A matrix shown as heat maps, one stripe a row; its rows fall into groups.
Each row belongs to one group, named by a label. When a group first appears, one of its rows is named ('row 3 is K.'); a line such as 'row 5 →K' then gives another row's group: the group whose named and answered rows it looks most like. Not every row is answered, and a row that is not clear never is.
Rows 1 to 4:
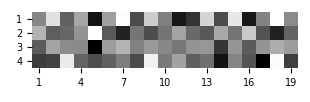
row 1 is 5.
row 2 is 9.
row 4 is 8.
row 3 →5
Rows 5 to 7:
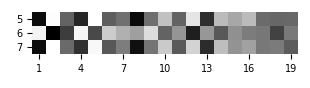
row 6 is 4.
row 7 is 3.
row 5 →3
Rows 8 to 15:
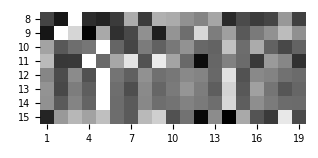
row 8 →8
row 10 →9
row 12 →9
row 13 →9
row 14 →9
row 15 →8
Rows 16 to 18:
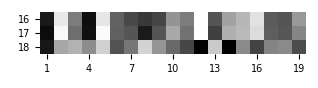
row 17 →3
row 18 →8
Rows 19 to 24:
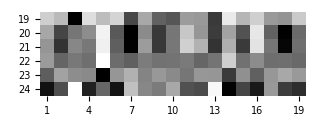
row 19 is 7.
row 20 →9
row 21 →9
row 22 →9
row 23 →5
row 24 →8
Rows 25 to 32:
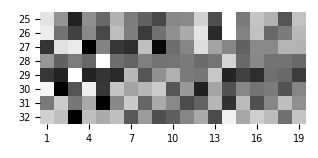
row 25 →7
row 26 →7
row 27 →3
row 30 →4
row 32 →7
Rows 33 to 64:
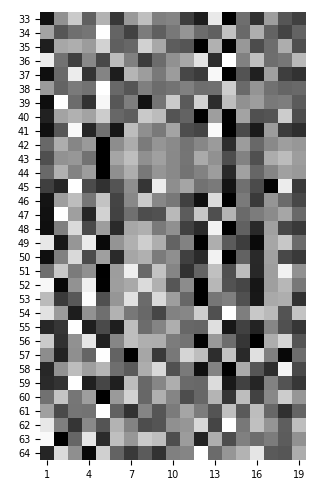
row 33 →8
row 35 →8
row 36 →7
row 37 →8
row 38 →9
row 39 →3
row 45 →8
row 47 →3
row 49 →4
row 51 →5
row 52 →4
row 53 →4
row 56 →4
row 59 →8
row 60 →5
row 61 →9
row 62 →7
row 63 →4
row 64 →3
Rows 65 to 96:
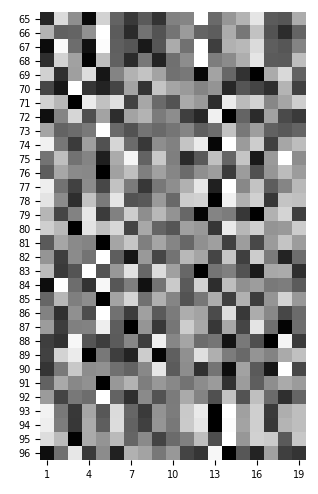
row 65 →3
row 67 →3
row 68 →3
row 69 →4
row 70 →8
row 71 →7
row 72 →8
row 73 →9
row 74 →7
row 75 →5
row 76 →5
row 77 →7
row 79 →4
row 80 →7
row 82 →9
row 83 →4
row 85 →5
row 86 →9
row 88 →8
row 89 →3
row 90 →8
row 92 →9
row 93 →7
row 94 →7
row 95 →7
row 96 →8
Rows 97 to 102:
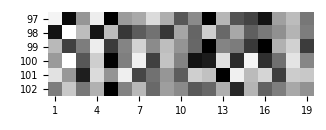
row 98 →3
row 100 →5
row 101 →7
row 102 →5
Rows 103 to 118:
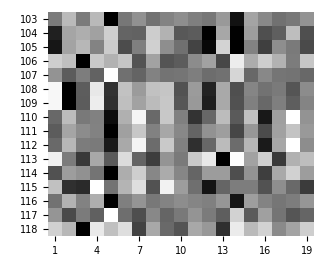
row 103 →5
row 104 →8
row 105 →8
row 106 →7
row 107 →9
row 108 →4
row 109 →4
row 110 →5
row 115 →4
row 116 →5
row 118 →7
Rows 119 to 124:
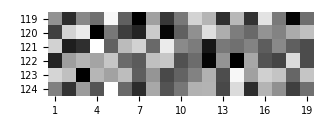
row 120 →3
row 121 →4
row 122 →8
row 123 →7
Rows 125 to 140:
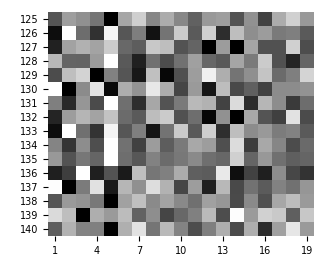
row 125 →5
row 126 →3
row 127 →8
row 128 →9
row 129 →3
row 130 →4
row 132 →8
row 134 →9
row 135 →9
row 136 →8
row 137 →4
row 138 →5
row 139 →7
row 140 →5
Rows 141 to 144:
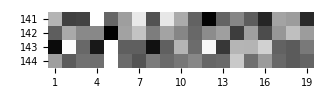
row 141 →4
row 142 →5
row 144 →9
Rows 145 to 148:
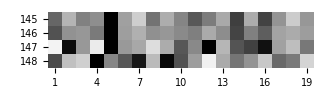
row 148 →3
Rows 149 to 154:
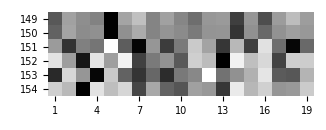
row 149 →5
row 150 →5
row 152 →7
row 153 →3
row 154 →7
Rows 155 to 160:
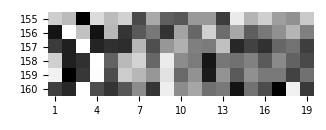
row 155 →7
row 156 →3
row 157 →8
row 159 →4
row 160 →8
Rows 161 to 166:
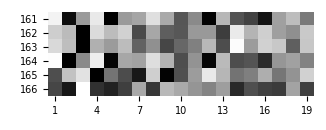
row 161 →4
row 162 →7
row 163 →7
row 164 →4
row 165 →3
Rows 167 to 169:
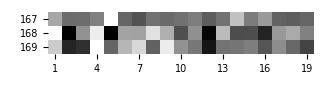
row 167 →9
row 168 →4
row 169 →4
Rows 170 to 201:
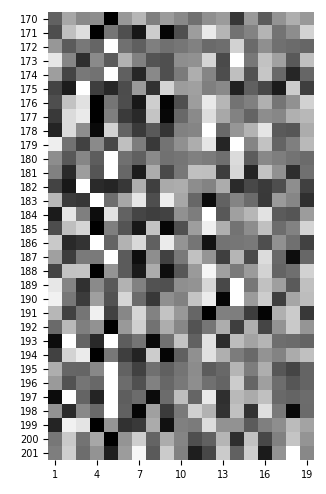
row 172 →9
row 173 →7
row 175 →8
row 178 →3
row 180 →9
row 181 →9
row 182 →8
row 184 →3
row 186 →4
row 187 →9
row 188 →3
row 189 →7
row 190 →7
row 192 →5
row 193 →3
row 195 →9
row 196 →9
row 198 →9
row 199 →3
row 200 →5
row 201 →5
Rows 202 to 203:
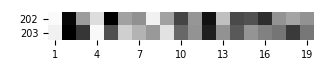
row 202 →4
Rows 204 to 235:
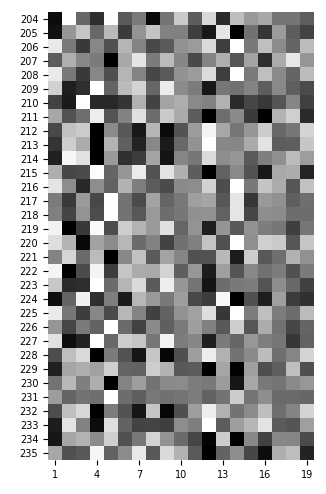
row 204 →3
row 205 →8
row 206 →7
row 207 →5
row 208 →7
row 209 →4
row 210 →8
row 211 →4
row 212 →3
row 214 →3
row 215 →4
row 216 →7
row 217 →9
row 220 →7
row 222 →4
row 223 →4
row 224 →8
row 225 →7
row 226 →9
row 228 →3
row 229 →8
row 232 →3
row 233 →3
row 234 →8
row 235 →4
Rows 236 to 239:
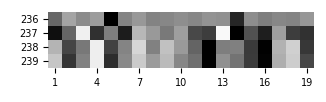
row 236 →5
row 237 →8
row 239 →4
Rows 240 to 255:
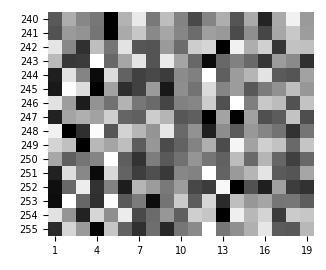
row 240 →5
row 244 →3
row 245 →3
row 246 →7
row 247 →8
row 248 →4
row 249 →7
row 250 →9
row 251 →3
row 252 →8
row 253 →3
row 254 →7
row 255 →3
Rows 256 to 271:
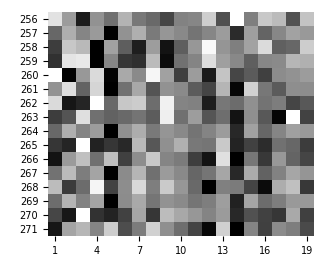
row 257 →5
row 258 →3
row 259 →3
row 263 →8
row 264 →5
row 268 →4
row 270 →8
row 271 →8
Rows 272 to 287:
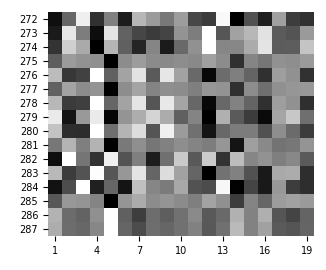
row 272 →8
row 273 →3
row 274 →3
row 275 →5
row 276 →4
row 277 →5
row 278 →4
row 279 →4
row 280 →4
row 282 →3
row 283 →4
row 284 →8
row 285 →5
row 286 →9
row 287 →9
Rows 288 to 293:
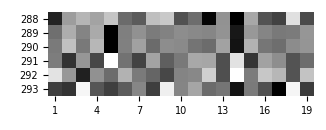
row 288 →8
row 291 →9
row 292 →7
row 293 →8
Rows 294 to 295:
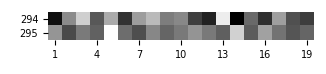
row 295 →9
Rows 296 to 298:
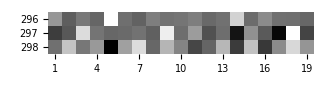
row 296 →9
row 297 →8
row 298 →5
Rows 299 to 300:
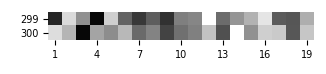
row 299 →3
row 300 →7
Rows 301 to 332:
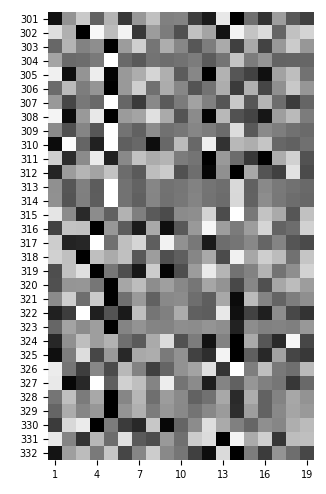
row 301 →8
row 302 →7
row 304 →9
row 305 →4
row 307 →9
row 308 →4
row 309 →9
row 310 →3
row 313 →9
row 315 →7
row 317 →4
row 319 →3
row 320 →5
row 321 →5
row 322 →8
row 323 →5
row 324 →8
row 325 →8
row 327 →4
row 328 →5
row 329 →5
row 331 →7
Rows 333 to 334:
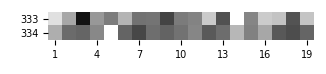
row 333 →7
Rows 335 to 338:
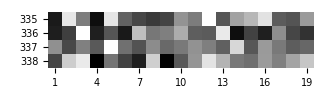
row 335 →3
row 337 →9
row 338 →3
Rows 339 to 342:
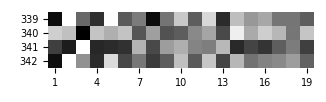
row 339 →3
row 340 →7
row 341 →8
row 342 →3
